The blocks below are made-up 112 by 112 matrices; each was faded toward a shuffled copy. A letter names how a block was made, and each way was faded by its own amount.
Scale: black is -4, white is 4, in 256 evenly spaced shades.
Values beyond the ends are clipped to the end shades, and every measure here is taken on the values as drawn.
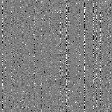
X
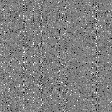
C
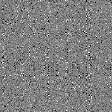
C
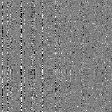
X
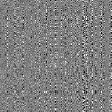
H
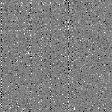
C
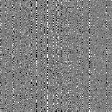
X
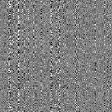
H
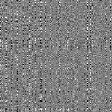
H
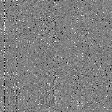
C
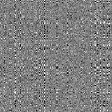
H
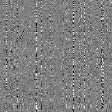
X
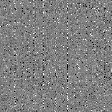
C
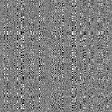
H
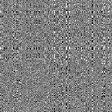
H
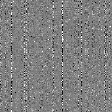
X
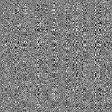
H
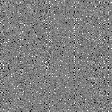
C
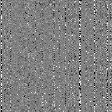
X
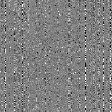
X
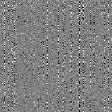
X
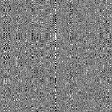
H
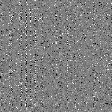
C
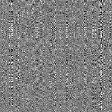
H
